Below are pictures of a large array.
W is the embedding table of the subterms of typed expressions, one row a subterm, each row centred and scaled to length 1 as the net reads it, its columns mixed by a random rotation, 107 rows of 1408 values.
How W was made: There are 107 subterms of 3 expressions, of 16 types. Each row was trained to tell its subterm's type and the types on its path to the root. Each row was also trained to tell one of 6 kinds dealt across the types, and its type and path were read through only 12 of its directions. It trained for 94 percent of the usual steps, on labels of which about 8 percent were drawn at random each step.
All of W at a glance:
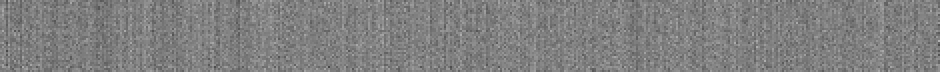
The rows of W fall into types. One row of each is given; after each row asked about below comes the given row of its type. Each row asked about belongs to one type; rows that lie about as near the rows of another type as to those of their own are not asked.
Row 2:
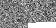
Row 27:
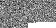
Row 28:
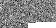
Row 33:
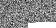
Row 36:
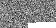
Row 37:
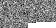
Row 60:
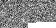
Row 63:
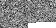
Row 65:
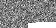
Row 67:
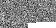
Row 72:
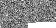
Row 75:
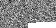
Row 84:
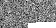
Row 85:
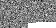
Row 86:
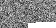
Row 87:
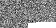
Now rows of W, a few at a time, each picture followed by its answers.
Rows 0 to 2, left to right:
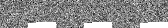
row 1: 28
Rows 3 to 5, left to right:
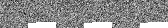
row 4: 60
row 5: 72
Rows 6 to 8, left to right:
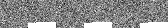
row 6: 60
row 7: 87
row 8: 60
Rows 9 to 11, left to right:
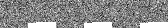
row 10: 63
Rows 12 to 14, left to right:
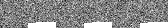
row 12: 84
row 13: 87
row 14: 33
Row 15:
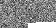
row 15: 86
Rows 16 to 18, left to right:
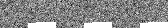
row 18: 87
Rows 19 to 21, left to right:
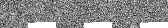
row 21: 63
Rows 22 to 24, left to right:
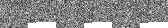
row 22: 36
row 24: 37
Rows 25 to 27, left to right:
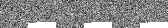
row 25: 84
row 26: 65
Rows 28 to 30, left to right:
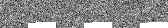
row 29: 27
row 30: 72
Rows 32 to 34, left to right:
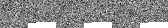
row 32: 37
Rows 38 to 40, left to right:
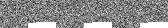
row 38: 27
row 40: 36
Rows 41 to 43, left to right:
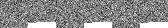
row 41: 72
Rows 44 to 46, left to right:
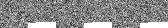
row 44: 28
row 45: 84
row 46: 27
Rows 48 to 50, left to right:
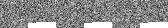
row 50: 28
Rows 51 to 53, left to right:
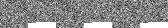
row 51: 65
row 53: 63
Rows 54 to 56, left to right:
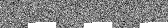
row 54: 72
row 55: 85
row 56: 72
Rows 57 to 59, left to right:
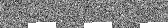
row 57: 63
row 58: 2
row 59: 86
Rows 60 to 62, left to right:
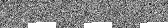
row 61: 33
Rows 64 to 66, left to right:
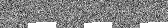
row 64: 28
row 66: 63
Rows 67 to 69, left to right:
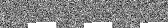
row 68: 67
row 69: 63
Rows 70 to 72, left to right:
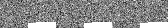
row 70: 84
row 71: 84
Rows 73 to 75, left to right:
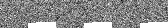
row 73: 87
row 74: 86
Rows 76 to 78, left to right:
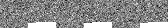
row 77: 37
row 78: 2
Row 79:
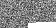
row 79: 2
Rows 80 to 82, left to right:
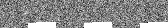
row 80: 36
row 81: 60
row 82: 75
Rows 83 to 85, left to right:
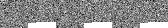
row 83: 27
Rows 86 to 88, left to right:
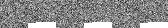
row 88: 65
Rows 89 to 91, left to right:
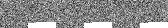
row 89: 87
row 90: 28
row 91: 60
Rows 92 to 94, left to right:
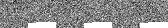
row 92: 65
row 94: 37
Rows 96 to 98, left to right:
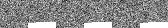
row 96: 87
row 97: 33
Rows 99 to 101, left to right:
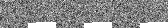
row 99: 86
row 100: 86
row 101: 86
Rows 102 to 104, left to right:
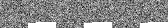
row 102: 28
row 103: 65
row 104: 72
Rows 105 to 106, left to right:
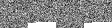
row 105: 65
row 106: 27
